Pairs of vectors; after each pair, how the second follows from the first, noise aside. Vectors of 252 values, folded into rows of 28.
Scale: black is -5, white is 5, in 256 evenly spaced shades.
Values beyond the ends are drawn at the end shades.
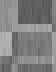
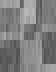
wrapped around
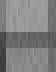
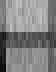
scaled up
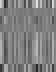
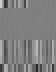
partly zeroed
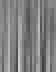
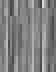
wrapped around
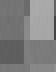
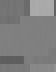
partly zeroed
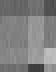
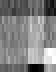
scaled up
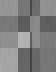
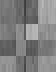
reversed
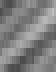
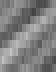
reversed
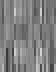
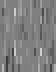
partly zeroed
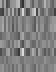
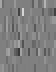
partly zeroed
